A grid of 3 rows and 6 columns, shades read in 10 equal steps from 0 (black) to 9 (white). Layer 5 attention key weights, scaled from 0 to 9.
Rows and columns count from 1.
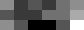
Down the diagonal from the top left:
5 2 0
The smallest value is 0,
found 2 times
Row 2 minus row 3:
-2 -1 2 4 1 -3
